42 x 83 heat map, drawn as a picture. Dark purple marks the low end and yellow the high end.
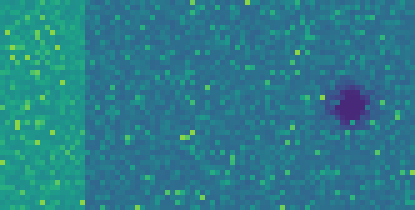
A vertical seam about 20% of the way across splits the table, and the left part is higher. The ninth with the lowest average is the middle right. One dip sinks in the middle right. No regular stripes run through it.
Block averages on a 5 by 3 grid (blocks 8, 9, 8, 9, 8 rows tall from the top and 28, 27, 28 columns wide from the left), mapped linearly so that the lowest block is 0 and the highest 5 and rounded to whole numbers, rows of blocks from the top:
5 2 2
5 2 2
5 2 0
5 2 2
5 2 2
